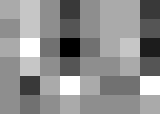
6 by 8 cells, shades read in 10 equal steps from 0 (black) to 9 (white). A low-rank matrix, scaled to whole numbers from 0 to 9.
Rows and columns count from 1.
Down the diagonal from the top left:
6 7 4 3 6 5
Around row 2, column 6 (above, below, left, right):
6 6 5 6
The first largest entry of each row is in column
2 2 2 2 4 4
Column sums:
32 36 30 23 30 32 34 24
